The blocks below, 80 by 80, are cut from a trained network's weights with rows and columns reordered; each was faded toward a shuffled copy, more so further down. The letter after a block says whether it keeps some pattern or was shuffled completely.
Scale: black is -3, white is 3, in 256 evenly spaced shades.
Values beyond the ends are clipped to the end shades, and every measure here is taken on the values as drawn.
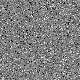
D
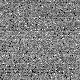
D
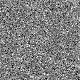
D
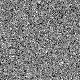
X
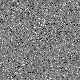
X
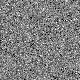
X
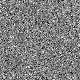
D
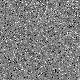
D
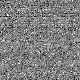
D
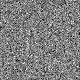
D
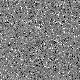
D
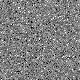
D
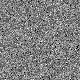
X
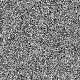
D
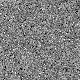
X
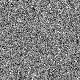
X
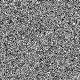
D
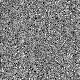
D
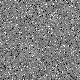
D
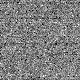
D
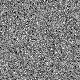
X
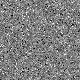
D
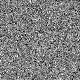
X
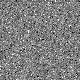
X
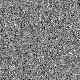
X
